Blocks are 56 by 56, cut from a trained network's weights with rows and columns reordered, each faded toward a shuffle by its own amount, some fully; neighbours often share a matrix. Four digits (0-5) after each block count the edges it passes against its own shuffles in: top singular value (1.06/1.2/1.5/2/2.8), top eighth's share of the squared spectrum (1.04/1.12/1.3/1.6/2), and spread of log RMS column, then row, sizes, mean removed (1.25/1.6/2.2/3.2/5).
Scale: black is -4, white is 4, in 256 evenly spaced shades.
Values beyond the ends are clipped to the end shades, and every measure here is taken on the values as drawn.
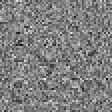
3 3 0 2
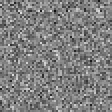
3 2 0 1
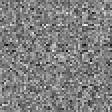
3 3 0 2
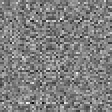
4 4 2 2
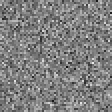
1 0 0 0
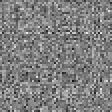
4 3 1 2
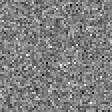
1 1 0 0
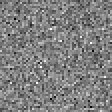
0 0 0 0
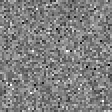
0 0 0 0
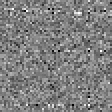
3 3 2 2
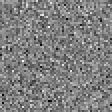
0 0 0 0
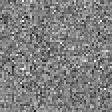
2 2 1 1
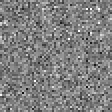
2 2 1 0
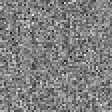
0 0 0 0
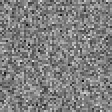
1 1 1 0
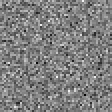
2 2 0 0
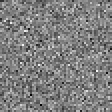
0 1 0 0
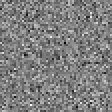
3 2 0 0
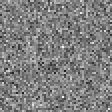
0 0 0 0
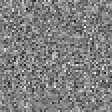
3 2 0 1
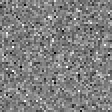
1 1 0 0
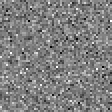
1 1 0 0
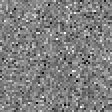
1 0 0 0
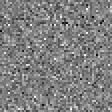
2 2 0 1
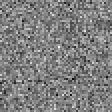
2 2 0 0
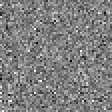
2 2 1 1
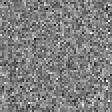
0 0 0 0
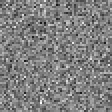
3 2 1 1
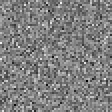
0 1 0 0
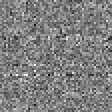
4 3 1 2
